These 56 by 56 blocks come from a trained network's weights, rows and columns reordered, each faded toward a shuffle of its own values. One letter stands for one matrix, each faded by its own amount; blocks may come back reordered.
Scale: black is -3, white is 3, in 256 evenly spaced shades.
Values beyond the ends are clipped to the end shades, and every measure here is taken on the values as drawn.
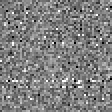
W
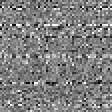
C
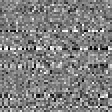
C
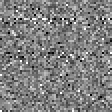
W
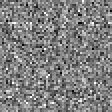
W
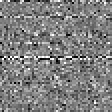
C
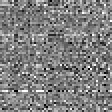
C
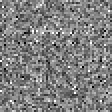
W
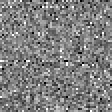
W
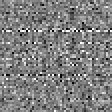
C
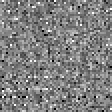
W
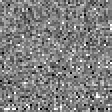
W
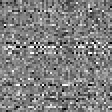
C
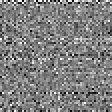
C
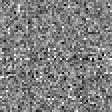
W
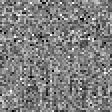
W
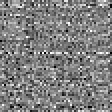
C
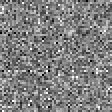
W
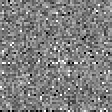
W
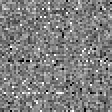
W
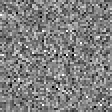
W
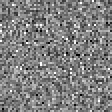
W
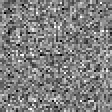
W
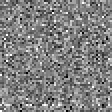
W
